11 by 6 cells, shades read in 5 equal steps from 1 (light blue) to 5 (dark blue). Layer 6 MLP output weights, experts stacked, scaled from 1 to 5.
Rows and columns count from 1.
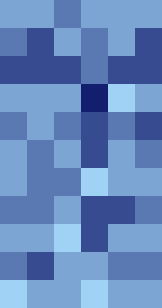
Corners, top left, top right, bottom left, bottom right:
2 2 1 2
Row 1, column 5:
2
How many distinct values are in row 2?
3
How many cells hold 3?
17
